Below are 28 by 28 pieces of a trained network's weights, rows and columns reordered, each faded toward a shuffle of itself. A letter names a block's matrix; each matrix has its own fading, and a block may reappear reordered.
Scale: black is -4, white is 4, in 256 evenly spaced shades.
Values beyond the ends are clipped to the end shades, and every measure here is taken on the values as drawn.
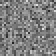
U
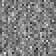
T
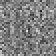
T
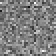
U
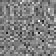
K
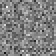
T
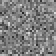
U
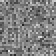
T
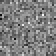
T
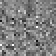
K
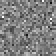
U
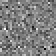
U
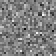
U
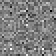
K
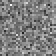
T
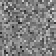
U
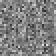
T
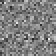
U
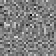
K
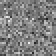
K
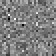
K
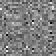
K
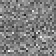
U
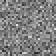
U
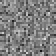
U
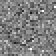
U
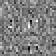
K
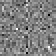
K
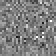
K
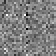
K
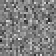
T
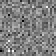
K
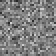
U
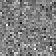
U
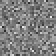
U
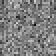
T
